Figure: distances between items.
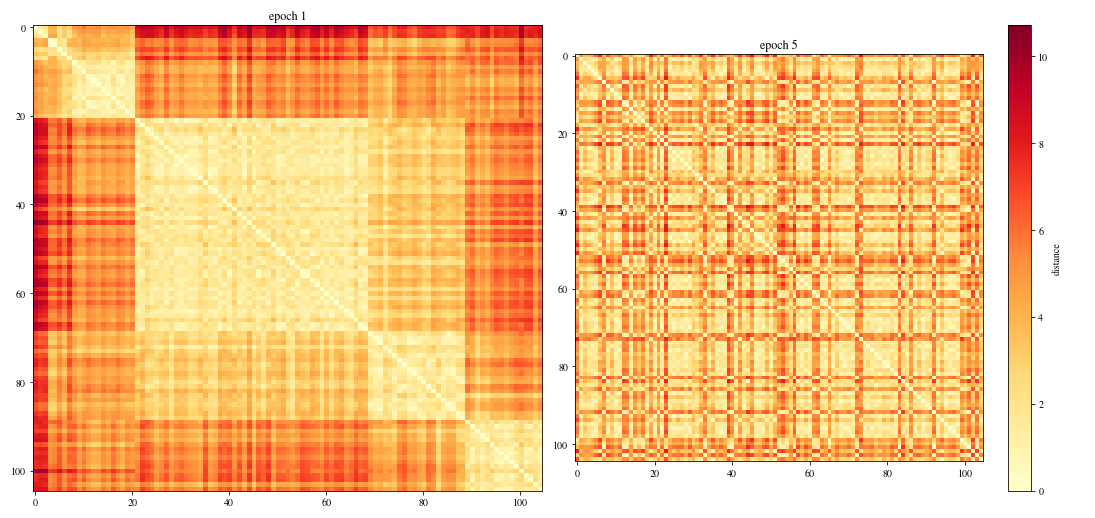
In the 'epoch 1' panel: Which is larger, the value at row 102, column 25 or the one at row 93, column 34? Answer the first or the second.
the first
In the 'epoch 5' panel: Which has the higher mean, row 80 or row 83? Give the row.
83
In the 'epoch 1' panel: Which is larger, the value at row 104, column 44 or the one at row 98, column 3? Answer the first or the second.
the first
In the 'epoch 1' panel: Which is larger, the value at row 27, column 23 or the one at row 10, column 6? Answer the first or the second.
the second
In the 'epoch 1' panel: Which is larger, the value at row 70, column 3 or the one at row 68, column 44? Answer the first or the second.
the first
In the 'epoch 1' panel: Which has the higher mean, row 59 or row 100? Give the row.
100
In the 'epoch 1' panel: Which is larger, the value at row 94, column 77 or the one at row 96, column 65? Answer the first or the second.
the second
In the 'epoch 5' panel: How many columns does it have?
105
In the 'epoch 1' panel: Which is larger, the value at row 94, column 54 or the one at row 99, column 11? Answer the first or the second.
the first
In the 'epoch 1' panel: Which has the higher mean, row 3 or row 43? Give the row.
3
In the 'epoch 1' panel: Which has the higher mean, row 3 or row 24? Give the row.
3
